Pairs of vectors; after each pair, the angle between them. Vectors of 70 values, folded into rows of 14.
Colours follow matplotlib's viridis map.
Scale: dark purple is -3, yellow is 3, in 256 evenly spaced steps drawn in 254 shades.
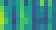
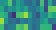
partly aligned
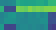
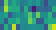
partly opposed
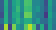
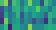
partly aligned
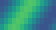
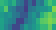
nearly opposite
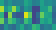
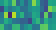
partly opposed
